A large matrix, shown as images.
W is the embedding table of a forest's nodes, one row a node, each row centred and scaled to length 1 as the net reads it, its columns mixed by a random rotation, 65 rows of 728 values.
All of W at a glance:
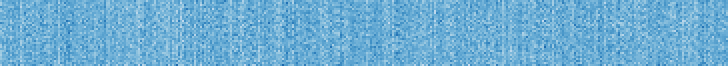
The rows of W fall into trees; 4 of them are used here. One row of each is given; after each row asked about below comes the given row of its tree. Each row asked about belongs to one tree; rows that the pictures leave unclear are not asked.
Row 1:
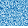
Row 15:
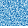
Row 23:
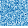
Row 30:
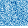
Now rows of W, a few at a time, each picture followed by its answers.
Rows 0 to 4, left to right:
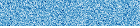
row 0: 15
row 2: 1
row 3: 15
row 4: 30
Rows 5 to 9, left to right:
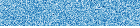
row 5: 15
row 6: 23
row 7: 15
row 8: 15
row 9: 1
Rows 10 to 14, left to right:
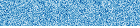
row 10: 1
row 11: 30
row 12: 23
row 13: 30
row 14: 23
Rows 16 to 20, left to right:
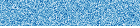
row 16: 15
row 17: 1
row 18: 23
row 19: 1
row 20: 30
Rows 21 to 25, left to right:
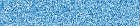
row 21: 30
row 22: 23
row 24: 1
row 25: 1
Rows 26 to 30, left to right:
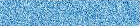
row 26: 15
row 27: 15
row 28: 30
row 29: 23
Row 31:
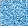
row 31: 15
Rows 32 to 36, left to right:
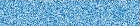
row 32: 1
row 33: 30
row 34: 1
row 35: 1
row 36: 23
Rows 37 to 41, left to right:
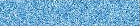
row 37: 30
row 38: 15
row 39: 23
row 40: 30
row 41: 15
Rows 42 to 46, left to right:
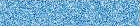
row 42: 15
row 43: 1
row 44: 15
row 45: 30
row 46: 30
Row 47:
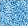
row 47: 30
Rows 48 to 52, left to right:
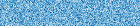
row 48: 30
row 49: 23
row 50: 30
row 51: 15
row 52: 1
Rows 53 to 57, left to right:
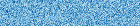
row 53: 1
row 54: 1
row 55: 30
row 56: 15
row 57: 1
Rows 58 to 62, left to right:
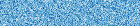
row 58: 1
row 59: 30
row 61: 15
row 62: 1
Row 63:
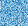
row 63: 23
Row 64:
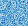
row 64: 15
